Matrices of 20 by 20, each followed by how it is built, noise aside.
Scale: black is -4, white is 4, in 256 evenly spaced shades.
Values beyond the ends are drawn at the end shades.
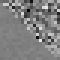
upper triangular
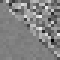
upper triangular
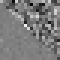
upper triangular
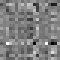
low rank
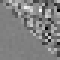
upper triangular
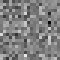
low rank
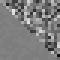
upper triangular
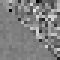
upper triangular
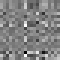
low rank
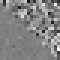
upper triangular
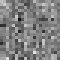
low rank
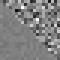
upper triangular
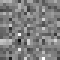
low rank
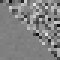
upper triangular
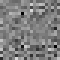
low rank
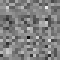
low rank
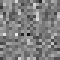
low rank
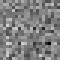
low rank
